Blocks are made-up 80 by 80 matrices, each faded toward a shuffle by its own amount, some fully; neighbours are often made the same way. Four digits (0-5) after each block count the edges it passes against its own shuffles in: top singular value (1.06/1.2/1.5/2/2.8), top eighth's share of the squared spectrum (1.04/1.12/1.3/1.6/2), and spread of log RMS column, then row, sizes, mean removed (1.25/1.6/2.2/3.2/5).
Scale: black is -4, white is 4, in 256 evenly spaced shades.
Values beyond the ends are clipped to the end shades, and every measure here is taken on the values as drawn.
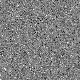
0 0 0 0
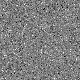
0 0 0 0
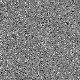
1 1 2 0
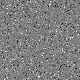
0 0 0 0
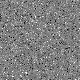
0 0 0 0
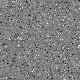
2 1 0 0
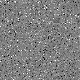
3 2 1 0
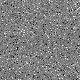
2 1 0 0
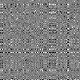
5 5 3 3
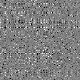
4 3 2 2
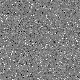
1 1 0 0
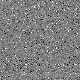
3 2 0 1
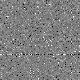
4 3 1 1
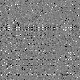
4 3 1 2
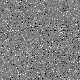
3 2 0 0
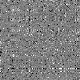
4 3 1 2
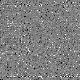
4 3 1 2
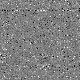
3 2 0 2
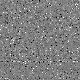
3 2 0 1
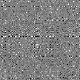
4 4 2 3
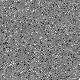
2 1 0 0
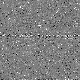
3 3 0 2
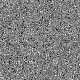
0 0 0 0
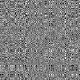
4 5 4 3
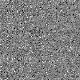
3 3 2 0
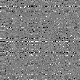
4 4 1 2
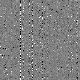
3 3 3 0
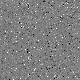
1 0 0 0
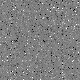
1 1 1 0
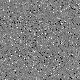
2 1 0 0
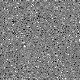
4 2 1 1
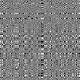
5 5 3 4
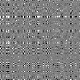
5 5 3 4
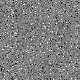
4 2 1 1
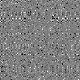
4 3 2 2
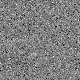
0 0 0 0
